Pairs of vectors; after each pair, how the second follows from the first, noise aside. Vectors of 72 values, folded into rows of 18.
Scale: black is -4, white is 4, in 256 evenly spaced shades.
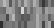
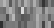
copied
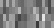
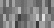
copied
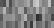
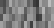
sign-scrambled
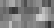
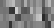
sign-scrambled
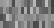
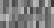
sign-scrambled
